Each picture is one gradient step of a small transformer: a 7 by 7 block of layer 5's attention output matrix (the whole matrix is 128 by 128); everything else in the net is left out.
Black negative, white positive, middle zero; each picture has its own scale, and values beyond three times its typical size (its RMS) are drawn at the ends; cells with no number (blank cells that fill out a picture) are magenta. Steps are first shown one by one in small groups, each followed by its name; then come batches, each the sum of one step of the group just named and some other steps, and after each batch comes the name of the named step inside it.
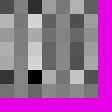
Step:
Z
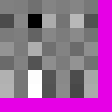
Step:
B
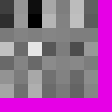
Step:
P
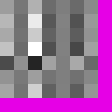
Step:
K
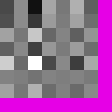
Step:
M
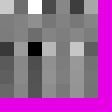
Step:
K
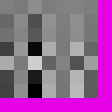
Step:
Z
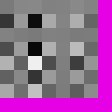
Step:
P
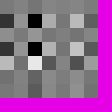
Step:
M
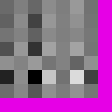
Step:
Z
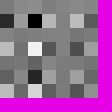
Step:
P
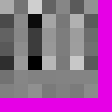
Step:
B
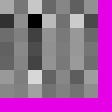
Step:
B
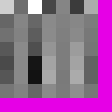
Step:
K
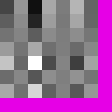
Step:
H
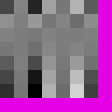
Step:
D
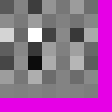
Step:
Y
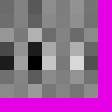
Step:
Y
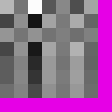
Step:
Y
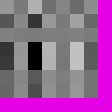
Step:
Y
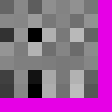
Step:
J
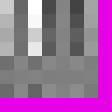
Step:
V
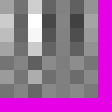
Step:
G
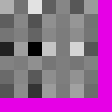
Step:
V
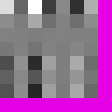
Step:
V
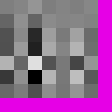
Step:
J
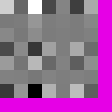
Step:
V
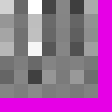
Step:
V
